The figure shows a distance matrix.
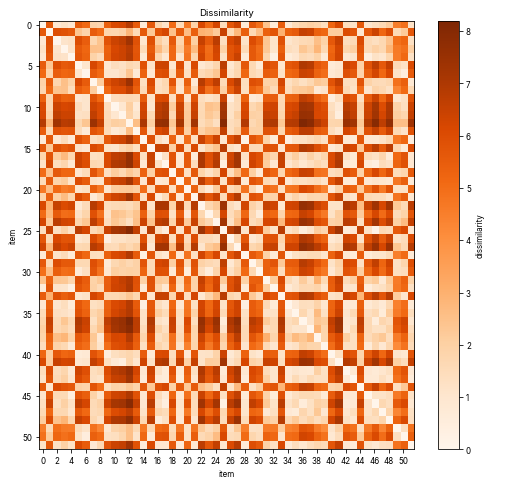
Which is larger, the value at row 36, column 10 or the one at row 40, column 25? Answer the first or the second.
the first
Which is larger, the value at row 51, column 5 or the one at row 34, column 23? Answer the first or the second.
the first
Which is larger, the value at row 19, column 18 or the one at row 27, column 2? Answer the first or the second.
the second
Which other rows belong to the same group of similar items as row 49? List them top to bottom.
1, 5, 6, 9, 10, 11, 12, 13, 15, 18, 20, 22, 23, 24, 26, 27, 29, 30, 33, 40, 41, 44, 50
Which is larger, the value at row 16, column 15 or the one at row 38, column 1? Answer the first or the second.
the first
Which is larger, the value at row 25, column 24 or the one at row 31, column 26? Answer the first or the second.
the first
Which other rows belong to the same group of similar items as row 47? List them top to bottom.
0, 2, 3, 4, 7, 8, 14, 16, 17, 19, 21, 25, 28, 31, 32, 34, 35, 36, 37, 38, 39, 42, 43, 45, 46, 48, 51
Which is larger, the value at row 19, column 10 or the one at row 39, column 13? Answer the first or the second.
the first
